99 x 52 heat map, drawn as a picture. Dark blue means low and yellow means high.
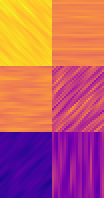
The table splits into 3 rows of 2 panels. Panel 1,1: very high, slanting down to the right, faint in contrast. Panel 1,2: high, streaked across, faint in contrast. Panel 2,1: high, streaked across, faint in contrast. Panel 2,2: middling, slanting up to the right. Panel 3,1: very low, slanting up to the right, faint in contrast. Panel 3,2: low, streaked downward.
